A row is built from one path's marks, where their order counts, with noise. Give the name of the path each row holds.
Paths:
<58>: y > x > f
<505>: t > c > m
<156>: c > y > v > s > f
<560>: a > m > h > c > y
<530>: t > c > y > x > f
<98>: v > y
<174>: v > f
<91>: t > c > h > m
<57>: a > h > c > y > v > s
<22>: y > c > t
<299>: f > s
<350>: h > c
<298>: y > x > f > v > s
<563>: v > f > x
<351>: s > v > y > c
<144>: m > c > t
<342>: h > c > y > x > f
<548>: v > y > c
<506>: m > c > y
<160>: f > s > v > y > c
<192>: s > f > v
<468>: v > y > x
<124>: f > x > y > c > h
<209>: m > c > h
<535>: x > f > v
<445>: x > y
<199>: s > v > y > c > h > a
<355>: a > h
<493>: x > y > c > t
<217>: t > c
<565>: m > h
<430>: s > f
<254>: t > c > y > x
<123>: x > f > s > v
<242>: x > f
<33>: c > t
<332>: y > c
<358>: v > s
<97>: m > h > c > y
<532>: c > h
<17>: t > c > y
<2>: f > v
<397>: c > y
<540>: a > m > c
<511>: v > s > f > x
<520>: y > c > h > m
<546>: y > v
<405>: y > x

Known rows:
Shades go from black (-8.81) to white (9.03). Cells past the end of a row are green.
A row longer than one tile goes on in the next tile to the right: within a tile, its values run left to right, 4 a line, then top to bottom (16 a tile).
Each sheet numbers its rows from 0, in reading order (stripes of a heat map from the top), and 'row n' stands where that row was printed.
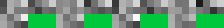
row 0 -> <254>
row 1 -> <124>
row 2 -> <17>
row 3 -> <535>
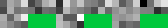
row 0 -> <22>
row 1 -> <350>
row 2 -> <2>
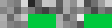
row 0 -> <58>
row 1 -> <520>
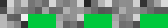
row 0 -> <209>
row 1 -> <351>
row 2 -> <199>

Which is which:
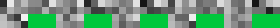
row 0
<565>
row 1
<405>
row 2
<546>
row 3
<97>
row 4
<242>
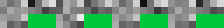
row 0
<511>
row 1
<530>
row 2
<563>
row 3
<160>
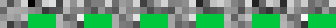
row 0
<358>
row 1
<506>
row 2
<156>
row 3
<548>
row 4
<445>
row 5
<144>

